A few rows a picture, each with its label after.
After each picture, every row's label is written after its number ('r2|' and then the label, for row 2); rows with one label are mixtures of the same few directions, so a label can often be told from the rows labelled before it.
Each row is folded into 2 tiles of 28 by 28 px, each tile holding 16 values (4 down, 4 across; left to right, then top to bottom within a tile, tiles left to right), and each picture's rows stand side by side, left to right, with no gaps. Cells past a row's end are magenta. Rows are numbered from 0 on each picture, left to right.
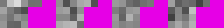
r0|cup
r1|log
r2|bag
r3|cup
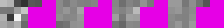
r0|bag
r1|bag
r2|bag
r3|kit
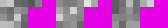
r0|bag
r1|cup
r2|kit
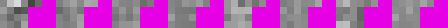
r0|cup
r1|kit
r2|cup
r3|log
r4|log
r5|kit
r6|bag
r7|cup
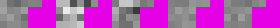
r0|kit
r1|log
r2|cup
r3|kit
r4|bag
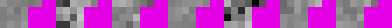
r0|cup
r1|bag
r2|kit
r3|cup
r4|cup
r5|kit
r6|log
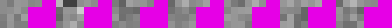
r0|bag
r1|cup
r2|log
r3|kit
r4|cup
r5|bag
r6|cup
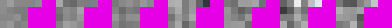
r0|bag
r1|cup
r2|log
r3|kit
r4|log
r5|kit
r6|kit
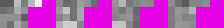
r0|kit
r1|log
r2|bag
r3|cup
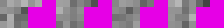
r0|bag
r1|kit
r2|cup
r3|kit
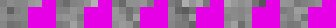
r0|log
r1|kit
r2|log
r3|log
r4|kit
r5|log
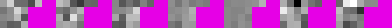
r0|log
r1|bag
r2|bag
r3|bag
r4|kit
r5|kit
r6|cup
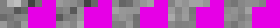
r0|cup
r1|cup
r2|kit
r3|cup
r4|bag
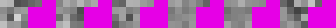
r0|bag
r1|bag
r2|bag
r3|kit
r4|kit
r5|log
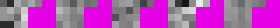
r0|bag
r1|kit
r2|cup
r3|cup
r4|kit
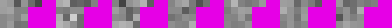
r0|kit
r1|bag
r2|log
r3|cup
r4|log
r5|kit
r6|cup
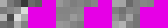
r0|bag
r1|bag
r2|bag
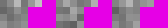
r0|kit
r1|log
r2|kit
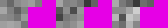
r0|log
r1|cup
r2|bag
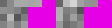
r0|bag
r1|cup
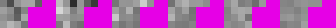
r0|log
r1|kit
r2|cup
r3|cup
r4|log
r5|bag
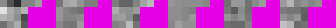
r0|kit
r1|cup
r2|kit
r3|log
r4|log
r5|bag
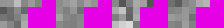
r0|kit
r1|cup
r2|log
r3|kit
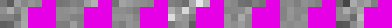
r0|bag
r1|kit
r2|cup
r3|cup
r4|bag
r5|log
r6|bag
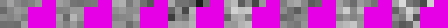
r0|log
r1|bag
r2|kit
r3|cup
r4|log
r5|cup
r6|log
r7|log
